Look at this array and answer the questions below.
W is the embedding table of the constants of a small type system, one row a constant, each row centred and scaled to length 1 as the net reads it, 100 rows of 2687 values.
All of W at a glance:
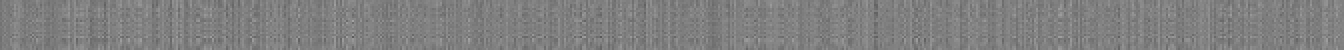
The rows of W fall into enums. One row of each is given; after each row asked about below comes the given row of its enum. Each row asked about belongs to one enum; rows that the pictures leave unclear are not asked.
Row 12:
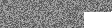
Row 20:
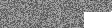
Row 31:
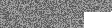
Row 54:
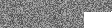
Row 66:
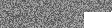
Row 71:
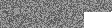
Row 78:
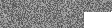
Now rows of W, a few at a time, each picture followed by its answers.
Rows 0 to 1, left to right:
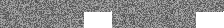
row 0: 31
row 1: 54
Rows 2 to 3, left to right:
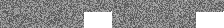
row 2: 71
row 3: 78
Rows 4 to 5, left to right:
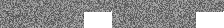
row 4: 66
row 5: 78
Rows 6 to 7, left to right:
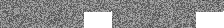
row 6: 71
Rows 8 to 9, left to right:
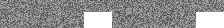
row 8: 20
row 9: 71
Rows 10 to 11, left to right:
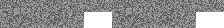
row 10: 71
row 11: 71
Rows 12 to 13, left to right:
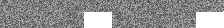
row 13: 31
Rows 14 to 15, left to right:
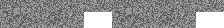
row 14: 71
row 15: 71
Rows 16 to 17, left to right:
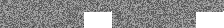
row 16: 12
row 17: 31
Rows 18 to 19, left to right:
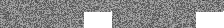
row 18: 31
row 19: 20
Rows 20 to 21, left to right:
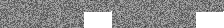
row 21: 12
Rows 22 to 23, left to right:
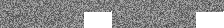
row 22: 66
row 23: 12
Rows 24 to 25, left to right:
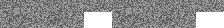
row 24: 71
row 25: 71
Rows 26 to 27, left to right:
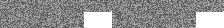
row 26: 20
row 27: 31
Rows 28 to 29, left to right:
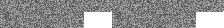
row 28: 31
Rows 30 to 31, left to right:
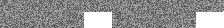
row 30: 12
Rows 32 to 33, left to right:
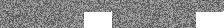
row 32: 66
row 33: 20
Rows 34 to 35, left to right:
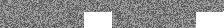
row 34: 12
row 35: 31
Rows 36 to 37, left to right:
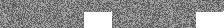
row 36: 78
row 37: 20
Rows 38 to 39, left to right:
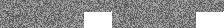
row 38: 66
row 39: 78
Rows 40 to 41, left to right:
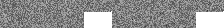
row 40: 78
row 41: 12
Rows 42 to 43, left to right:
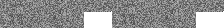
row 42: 54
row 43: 54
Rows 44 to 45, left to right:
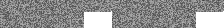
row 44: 31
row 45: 20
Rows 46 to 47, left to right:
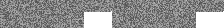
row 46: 31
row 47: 78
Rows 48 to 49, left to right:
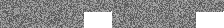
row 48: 71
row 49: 78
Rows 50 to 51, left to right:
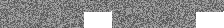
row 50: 20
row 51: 71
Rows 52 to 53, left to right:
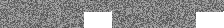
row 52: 20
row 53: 71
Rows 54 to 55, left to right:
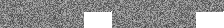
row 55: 12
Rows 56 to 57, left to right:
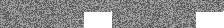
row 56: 31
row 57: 20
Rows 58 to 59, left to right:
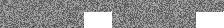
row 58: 12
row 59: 78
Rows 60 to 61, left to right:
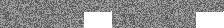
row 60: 31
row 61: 54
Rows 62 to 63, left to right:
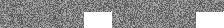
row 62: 54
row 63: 78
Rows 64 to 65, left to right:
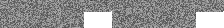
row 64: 20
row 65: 71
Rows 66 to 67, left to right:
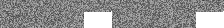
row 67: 20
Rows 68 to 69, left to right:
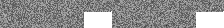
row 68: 78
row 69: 12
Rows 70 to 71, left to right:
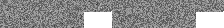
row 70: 12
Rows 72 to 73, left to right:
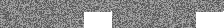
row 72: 31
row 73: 20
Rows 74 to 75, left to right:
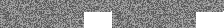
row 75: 31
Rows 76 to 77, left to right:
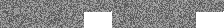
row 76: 71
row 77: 78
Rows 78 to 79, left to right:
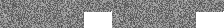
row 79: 78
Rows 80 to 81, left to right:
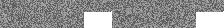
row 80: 78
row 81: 71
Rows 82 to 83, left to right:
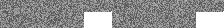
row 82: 71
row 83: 78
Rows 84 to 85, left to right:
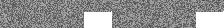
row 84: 78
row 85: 20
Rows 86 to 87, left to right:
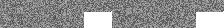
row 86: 54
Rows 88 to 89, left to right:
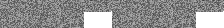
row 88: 20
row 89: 20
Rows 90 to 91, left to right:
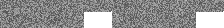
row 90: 71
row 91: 78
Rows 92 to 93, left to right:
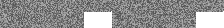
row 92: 78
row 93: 31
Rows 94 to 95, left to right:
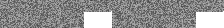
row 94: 20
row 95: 31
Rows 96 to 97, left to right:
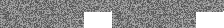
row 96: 31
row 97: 31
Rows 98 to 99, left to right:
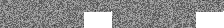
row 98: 12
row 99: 20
